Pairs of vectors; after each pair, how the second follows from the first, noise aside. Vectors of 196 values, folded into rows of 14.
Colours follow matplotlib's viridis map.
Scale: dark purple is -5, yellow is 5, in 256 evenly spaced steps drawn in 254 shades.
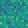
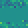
partly zeroed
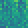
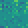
partly zeroed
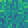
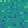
partly zeroed
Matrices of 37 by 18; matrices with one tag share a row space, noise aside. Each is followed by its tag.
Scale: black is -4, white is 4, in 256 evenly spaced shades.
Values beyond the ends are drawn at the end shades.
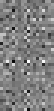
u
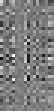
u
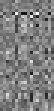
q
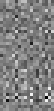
q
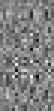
q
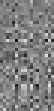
q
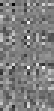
u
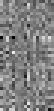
u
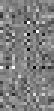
u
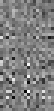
u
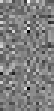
u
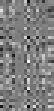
u
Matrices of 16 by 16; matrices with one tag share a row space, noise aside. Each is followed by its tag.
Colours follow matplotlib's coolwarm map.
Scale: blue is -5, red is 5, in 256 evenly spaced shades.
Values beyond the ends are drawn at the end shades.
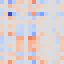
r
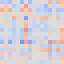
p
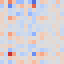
r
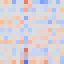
p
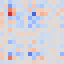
r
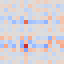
p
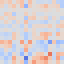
p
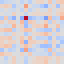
p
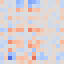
r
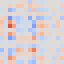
r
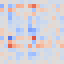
r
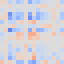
r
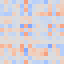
p
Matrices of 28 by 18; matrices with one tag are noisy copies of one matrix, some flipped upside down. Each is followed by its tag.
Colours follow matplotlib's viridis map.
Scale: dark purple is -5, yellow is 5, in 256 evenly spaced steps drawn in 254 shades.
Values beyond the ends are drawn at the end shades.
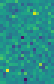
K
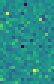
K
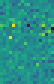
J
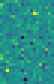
K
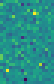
K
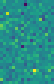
K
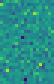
K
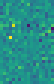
J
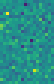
K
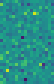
K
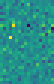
J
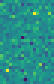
K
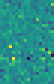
J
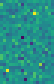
K
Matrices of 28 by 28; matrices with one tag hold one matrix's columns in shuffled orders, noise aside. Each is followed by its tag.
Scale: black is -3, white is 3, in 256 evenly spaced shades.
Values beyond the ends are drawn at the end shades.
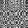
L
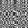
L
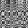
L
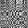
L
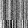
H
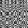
L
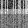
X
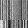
H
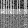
X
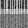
X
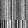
H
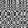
L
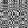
L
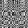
L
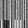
H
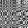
L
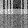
X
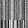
H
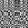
L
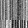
H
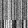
H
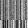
H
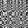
L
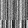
H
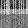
X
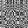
L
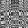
L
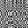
L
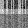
X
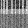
X
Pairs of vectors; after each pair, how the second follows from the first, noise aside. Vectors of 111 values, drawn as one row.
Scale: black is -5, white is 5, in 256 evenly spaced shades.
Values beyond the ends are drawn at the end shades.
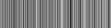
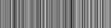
shuffled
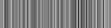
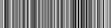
scaled up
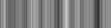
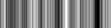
scaled up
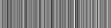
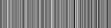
negated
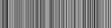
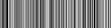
scaled up
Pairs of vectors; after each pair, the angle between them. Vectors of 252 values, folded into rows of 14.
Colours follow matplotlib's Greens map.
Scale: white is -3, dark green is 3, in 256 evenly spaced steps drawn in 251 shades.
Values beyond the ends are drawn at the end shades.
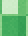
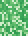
orthogonal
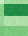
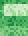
nearly opposite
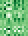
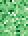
orthogonal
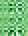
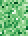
orthogonal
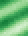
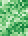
partly opposed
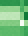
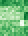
nearly parallel
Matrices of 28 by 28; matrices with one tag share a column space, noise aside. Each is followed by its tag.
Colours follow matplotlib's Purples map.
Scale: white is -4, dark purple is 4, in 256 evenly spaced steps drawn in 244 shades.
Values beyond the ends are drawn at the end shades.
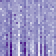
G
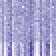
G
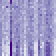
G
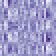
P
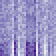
G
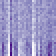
G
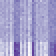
G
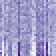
G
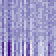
G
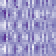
P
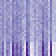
G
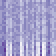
G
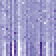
G
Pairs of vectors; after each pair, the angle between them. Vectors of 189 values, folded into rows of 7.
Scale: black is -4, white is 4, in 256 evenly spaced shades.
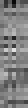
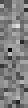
orthogonal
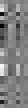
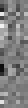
nearly opposite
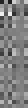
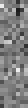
orthogonal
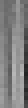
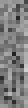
partly opposed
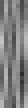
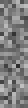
orthogonal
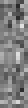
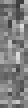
nearly parallel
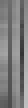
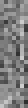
partly opposed
